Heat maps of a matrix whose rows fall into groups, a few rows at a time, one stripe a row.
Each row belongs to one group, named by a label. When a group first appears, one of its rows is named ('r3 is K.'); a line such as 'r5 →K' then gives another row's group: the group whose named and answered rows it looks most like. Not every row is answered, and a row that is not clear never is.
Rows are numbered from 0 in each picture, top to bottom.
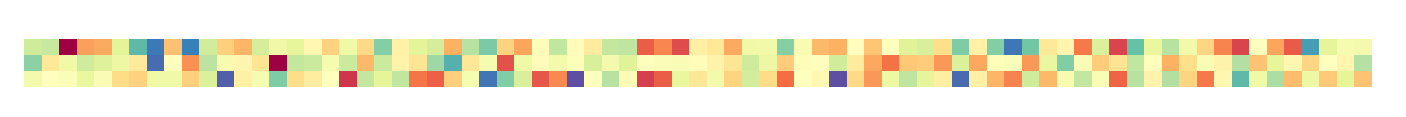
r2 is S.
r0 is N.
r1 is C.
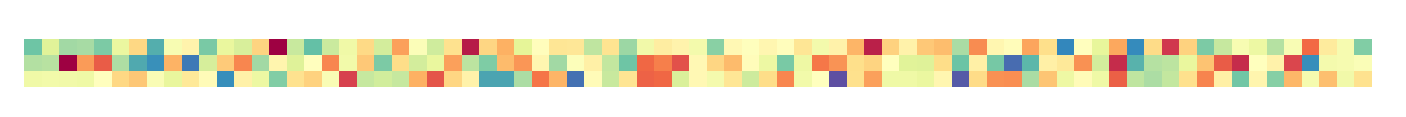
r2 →S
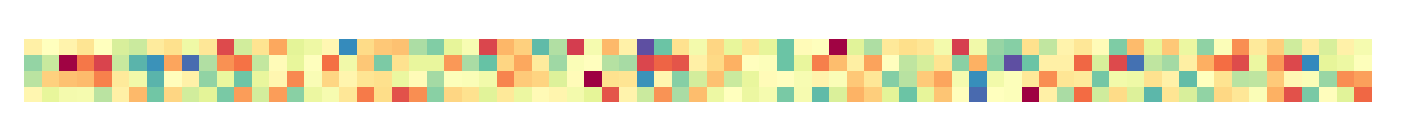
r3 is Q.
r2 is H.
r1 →N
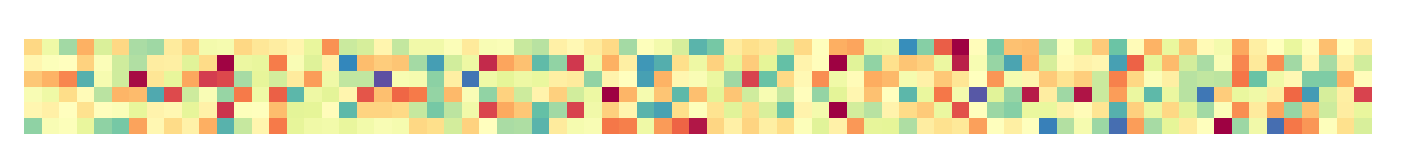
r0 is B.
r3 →Q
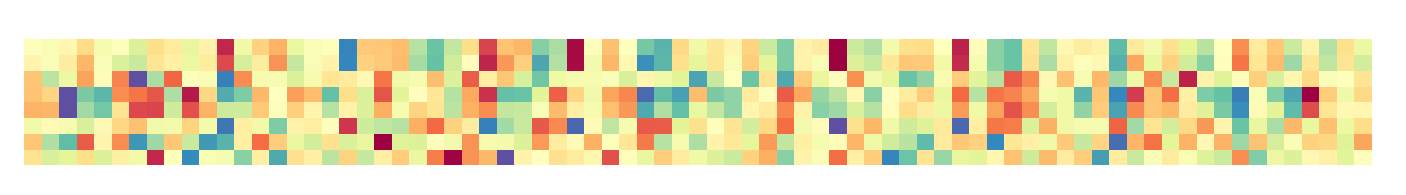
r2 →B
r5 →S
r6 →B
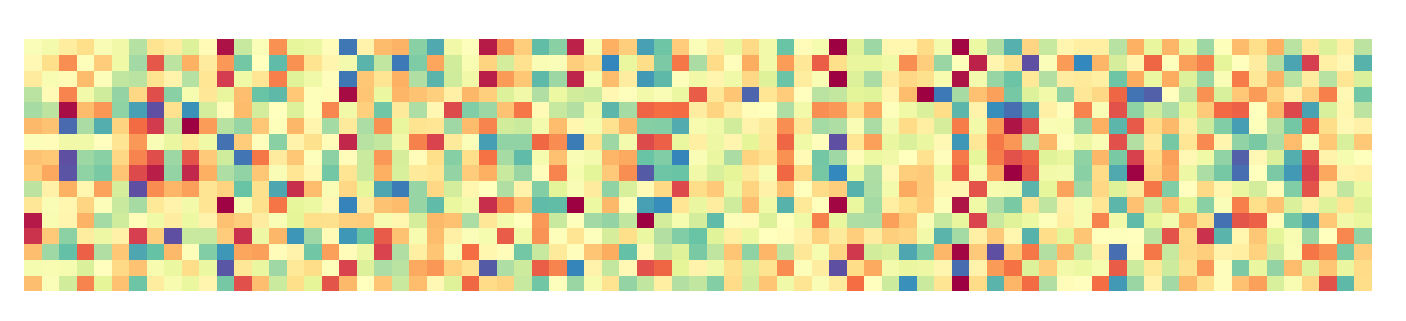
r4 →N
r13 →B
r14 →S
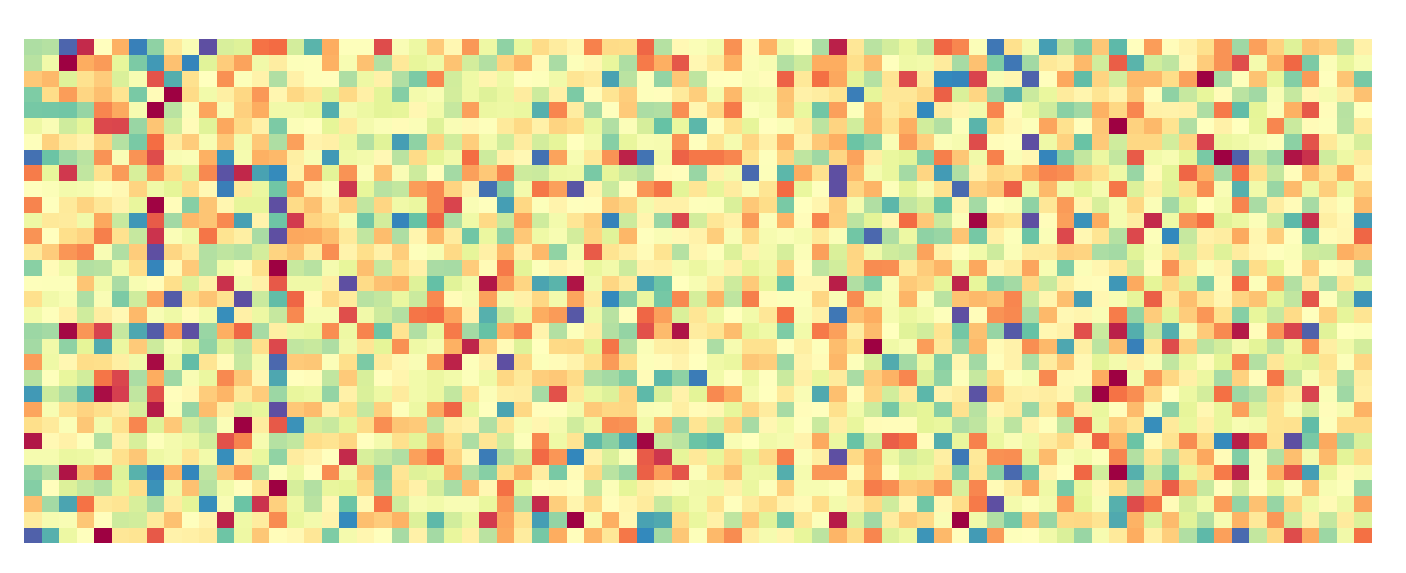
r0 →B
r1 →N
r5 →H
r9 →S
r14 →C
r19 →C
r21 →H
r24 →Q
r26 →S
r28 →C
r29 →B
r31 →H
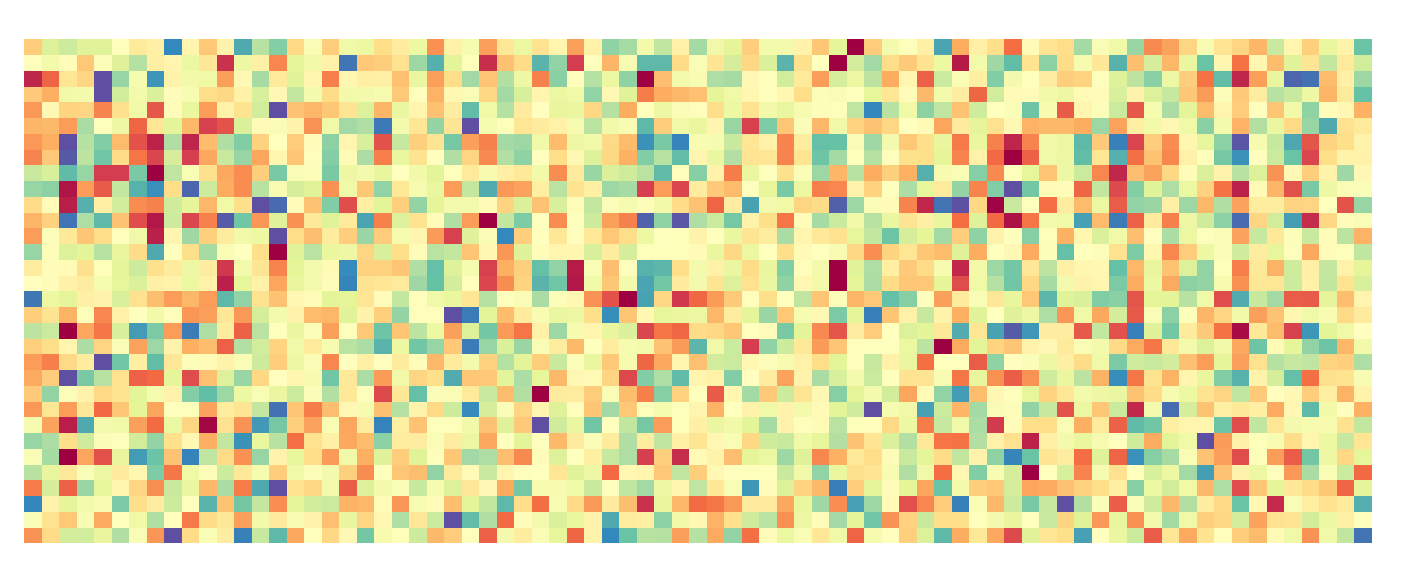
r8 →H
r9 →N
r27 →Q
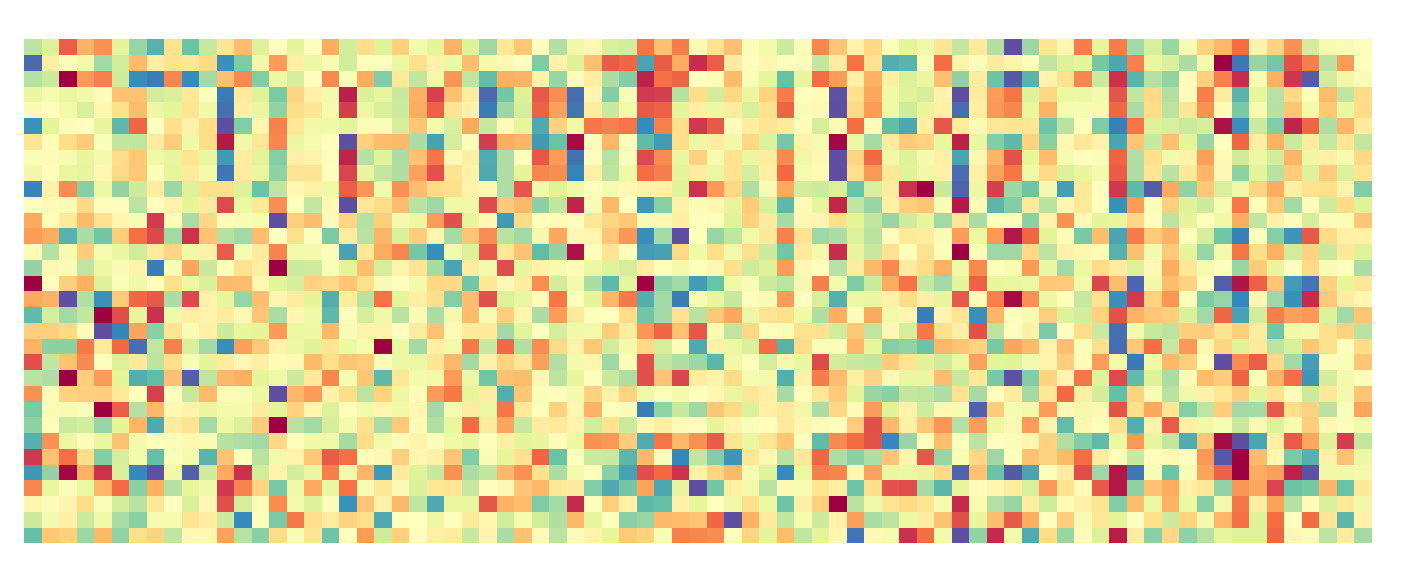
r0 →N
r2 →N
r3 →S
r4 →S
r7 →S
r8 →S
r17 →H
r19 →B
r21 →N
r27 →N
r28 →H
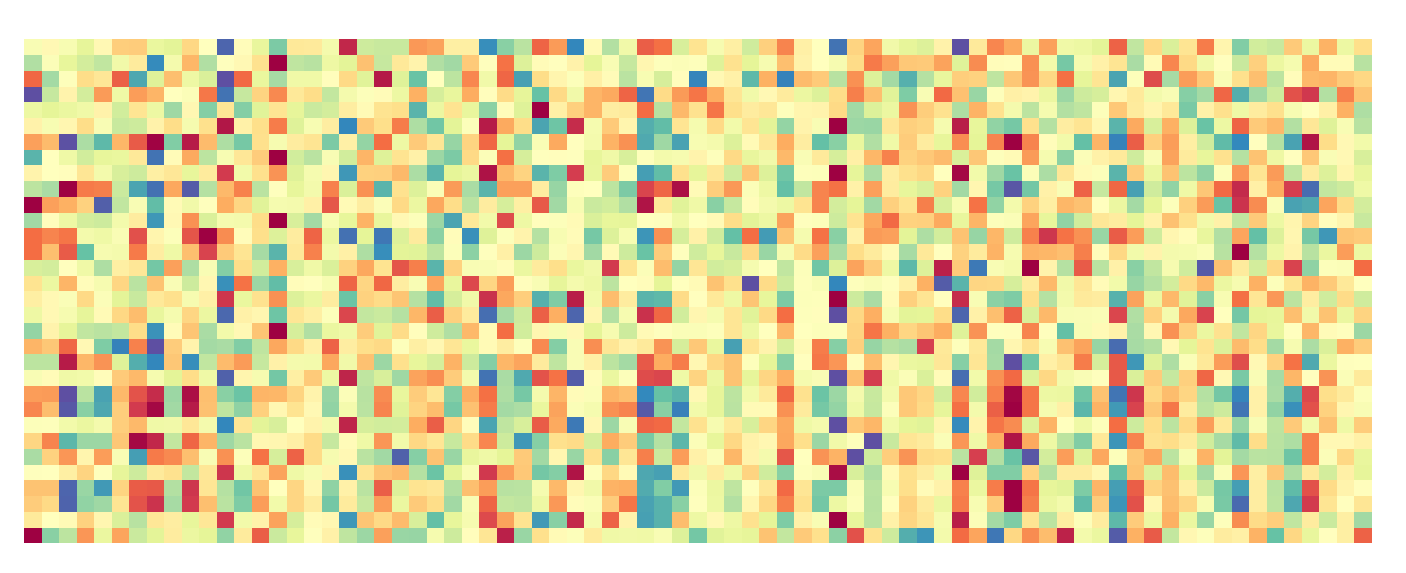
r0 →S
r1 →C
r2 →B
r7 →C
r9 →N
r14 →Q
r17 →S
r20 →N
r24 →S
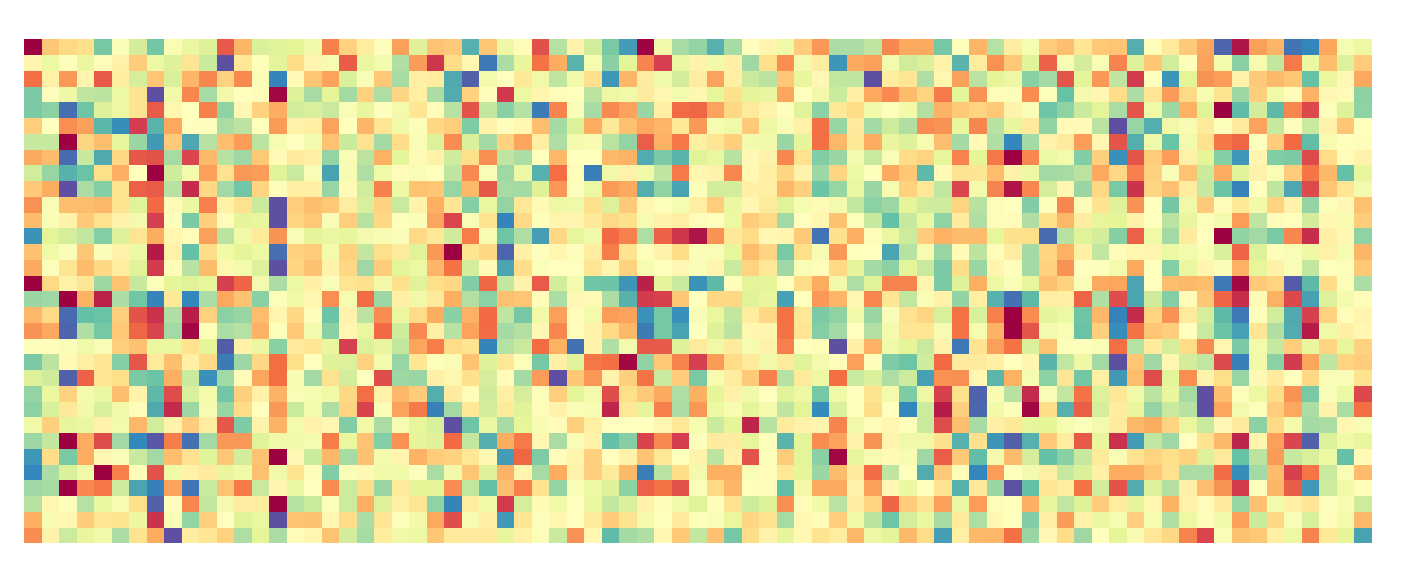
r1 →S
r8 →H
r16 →N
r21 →B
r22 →Q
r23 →Q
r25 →N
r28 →N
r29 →C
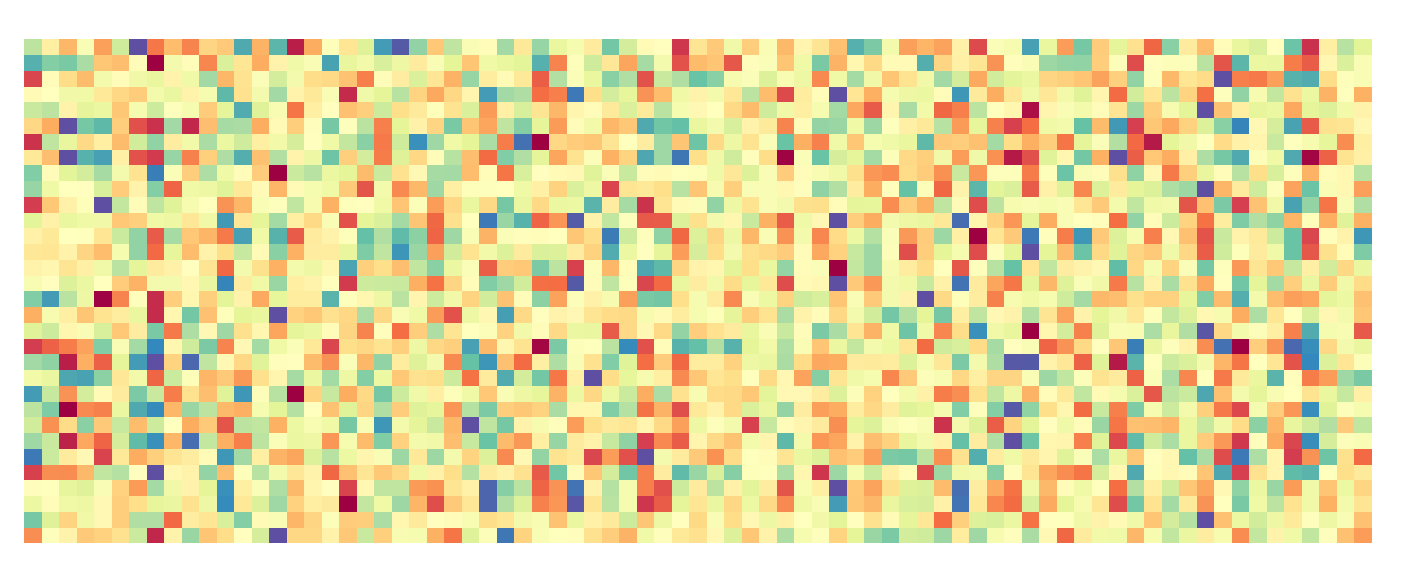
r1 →H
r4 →Q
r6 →B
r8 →C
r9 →Q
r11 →S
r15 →S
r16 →H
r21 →H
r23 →N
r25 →N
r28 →S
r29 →S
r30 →Q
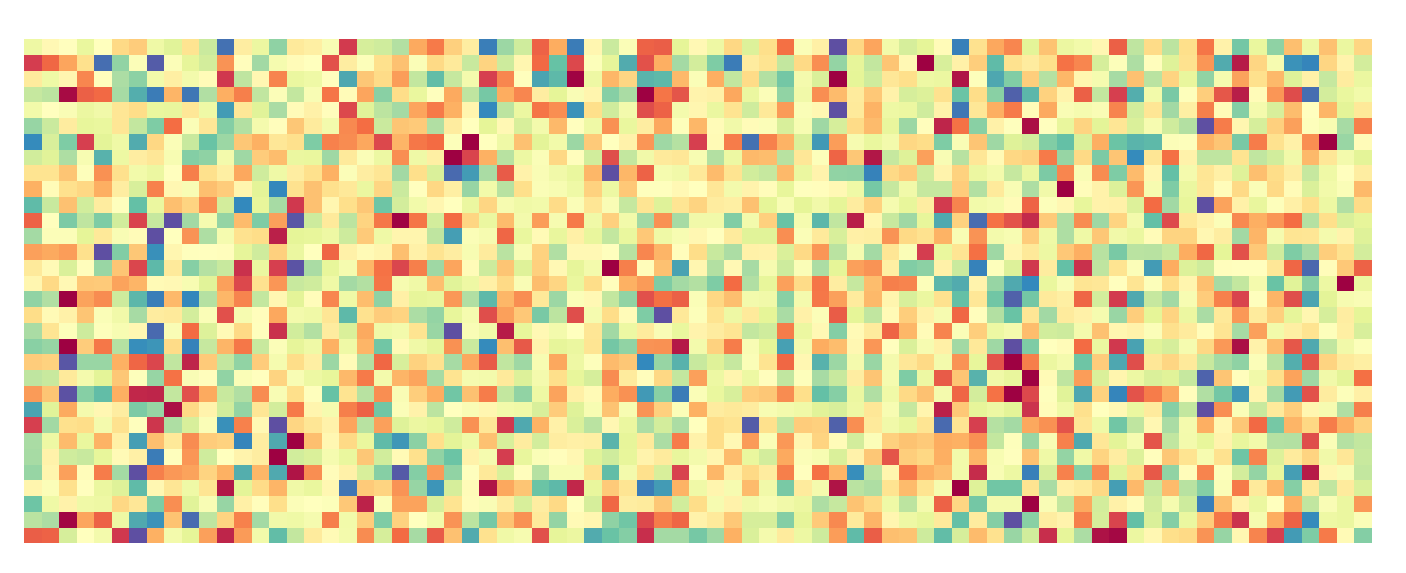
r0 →S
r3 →N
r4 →S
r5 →Q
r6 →B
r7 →C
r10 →Q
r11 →Q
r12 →C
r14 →Q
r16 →N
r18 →C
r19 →N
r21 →Q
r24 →B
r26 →C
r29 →Q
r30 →N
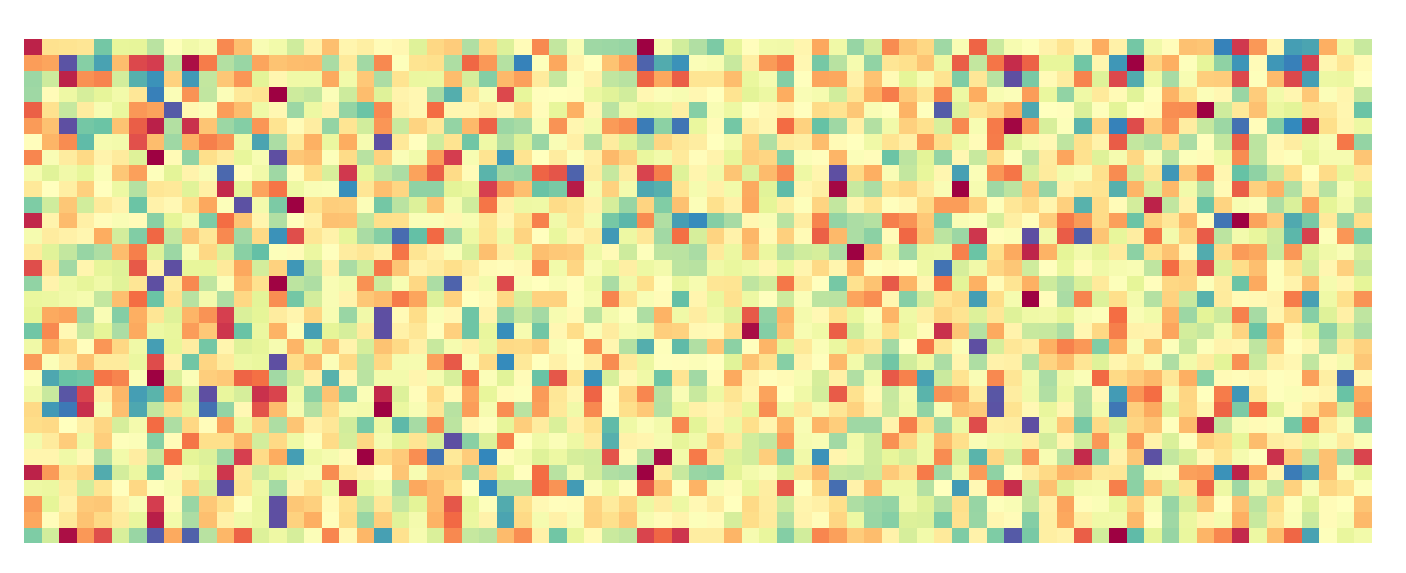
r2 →N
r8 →S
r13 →Q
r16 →Q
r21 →H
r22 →B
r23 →B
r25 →C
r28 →S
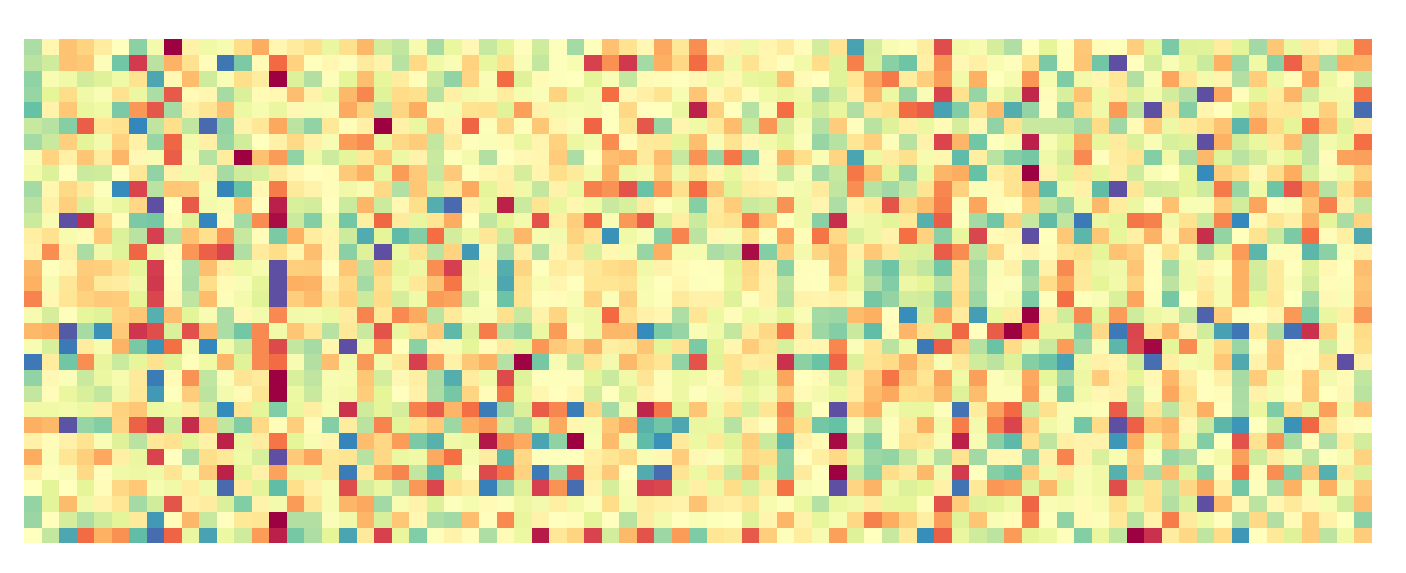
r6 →Q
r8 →Q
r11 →B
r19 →B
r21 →C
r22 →C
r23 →S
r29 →Q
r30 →C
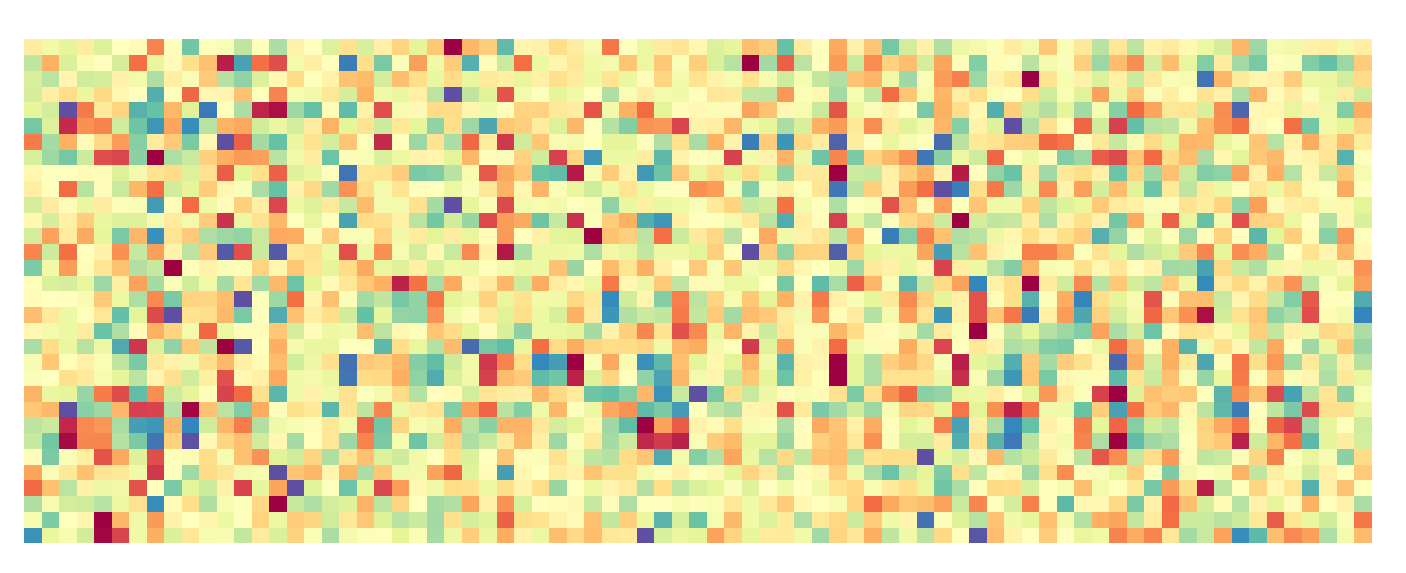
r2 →Q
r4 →B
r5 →N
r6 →B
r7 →H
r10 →C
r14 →Q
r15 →Q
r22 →H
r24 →N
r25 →N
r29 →C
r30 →H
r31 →H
